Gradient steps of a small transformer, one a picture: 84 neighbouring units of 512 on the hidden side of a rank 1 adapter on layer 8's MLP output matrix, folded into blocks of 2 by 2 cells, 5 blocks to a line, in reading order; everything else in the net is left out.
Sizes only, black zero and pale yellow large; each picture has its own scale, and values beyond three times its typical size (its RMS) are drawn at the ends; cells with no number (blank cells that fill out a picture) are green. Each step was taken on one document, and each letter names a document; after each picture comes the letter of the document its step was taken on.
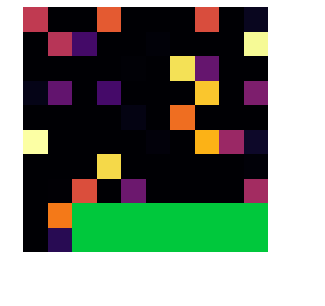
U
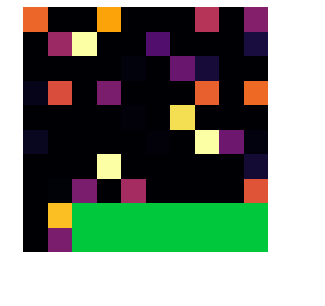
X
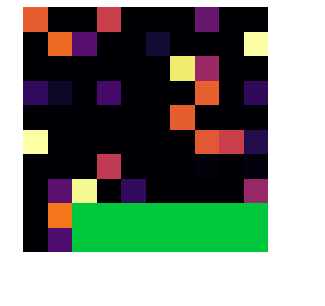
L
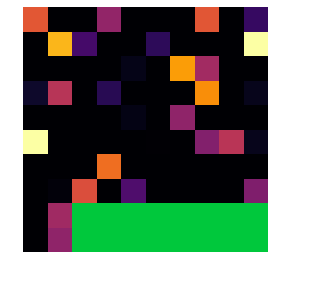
U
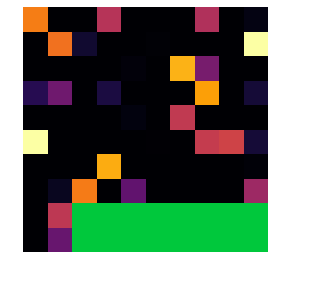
X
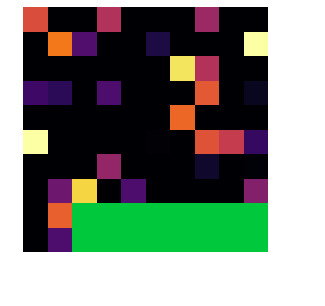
L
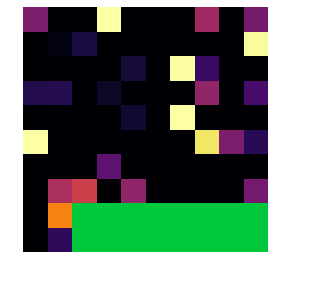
U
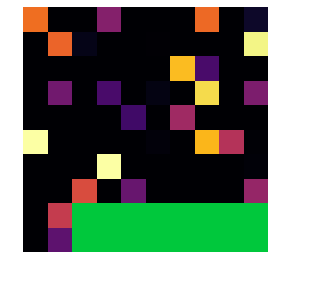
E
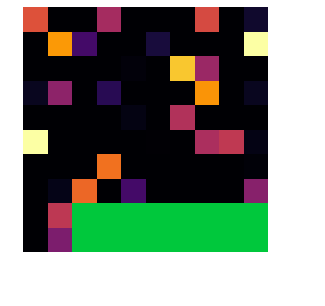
U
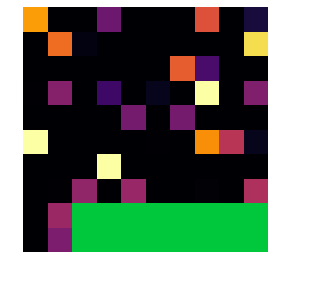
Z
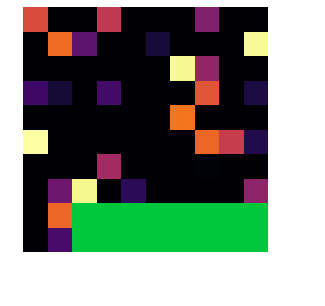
L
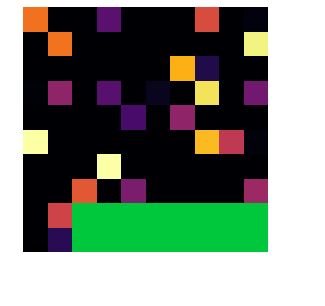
Z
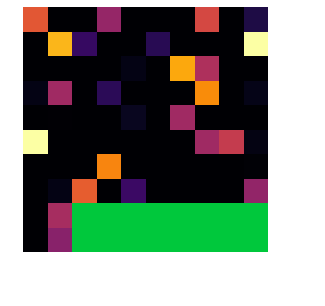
U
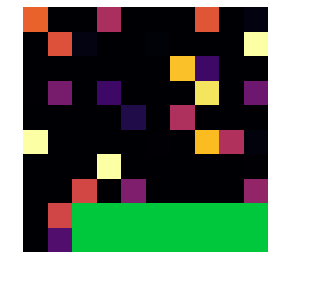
E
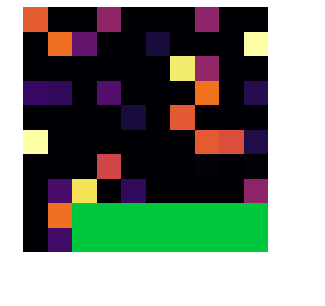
L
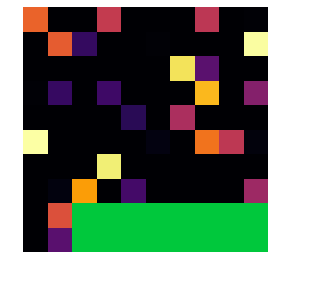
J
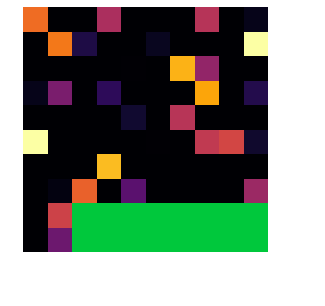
X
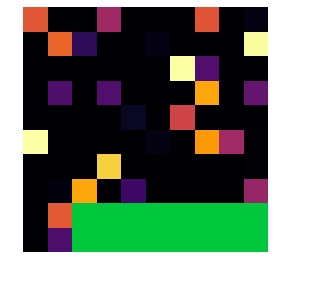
J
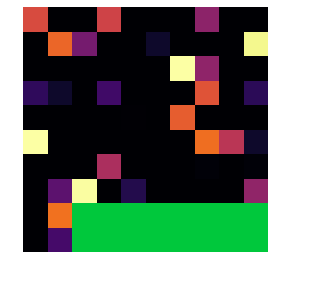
L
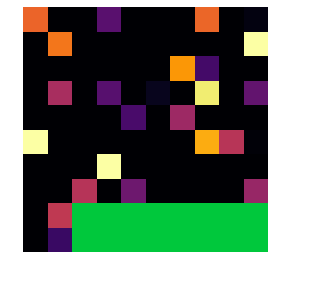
Z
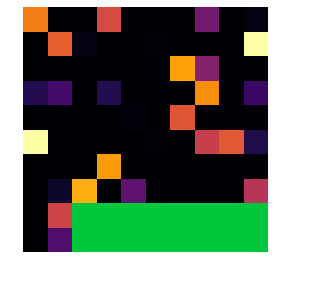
X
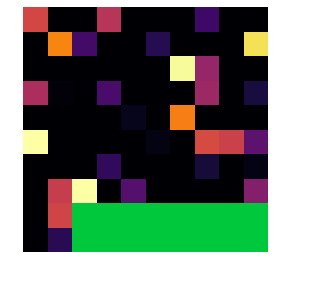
L
